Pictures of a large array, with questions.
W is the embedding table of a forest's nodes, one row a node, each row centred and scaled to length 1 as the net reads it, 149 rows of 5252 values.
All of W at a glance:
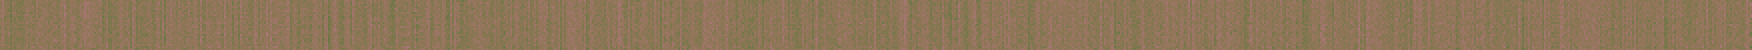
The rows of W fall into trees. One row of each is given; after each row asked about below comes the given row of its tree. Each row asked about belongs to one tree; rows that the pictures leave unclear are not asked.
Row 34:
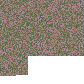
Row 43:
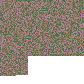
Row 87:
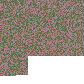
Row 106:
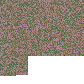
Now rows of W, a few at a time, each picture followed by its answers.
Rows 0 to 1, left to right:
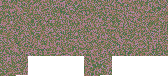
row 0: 43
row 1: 106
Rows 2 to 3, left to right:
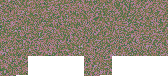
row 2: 34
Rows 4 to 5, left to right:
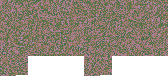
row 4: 43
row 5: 87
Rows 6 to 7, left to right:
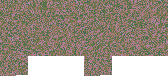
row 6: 87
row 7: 87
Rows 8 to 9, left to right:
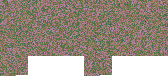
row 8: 43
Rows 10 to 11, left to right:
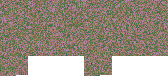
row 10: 34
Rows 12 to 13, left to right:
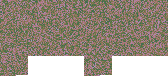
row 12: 43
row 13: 87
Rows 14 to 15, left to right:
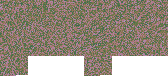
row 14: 87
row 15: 87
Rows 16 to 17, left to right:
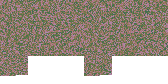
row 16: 43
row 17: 43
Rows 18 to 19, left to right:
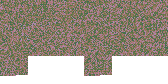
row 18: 87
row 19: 87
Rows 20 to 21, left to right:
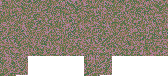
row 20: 43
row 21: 43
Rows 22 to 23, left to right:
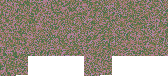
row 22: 106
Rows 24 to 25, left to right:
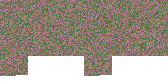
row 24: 43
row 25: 87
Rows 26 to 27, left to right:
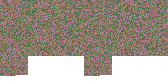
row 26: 43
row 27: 43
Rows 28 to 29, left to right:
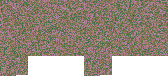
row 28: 106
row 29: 87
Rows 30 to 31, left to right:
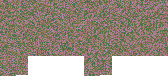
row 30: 43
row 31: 87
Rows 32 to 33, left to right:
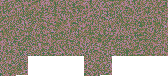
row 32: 43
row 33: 43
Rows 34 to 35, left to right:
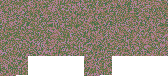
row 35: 87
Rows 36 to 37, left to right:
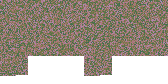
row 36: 43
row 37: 87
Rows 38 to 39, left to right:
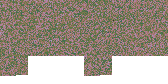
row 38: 106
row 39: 87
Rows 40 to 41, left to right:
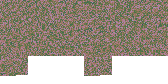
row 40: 43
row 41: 87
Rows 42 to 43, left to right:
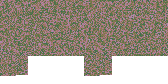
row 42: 43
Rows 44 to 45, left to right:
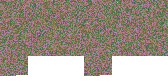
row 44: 87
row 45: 43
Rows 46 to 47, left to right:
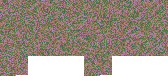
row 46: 43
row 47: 87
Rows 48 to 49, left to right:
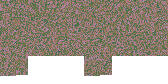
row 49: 43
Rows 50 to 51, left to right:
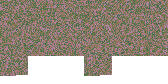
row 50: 87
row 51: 43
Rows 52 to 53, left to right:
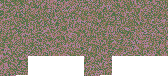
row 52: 87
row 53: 87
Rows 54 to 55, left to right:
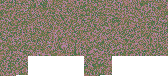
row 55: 106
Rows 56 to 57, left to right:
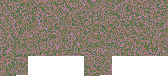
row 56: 106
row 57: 43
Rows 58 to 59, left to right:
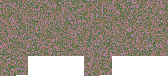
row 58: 106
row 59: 87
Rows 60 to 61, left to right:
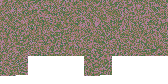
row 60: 43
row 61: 106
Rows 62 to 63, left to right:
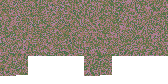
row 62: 34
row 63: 106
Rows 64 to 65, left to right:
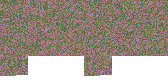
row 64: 87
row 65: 87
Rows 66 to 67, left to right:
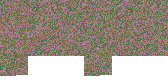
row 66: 106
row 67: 43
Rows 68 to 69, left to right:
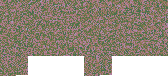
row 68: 43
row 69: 43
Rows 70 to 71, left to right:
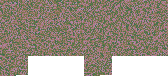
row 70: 106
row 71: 43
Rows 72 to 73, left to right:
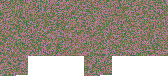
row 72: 87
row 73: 34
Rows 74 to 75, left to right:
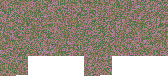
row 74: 34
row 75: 87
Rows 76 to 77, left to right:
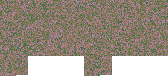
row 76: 87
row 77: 106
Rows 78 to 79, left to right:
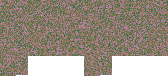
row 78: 43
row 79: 87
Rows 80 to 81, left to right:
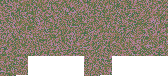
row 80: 106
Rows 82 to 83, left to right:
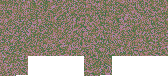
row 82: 87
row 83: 106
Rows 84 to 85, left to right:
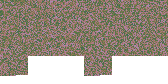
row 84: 87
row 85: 87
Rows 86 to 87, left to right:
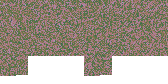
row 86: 106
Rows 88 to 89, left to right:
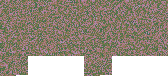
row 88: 34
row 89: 43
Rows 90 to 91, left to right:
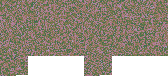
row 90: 106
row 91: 43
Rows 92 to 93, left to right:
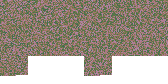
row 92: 43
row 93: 87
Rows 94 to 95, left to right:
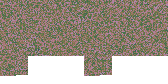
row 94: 106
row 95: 87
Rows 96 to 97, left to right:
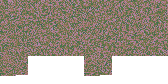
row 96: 43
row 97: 43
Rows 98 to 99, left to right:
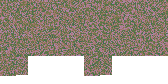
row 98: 106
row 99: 106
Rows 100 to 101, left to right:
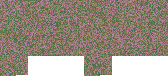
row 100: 43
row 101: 106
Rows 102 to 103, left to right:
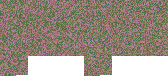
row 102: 87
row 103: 43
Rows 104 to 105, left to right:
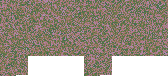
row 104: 106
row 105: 43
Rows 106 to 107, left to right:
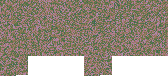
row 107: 87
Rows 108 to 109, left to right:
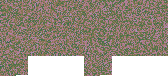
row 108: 106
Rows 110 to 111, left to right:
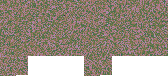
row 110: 87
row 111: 34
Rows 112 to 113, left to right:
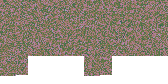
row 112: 43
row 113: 87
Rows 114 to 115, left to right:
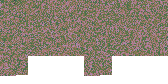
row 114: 87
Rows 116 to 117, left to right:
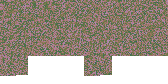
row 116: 87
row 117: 34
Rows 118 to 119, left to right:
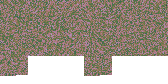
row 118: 87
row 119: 43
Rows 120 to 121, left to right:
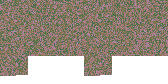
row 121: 87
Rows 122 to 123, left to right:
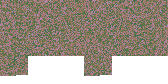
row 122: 106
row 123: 43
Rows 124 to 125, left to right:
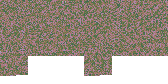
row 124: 34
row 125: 87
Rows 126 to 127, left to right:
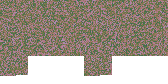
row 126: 87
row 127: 43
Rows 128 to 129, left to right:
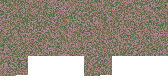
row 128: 87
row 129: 106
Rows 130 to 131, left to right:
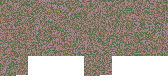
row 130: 106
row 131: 43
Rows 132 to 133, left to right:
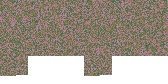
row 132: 106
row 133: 43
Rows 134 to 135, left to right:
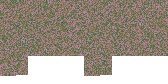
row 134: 87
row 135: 34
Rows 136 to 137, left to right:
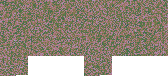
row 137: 43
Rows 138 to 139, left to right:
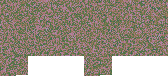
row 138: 106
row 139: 106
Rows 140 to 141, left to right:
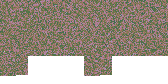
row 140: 43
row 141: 106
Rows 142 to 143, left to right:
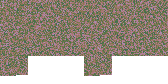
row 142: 106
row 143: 43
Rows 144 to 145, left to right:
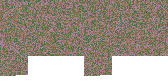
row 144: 43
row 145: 87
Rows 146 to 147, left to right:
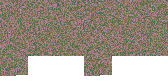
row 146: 106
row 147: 106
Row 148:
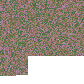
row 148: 87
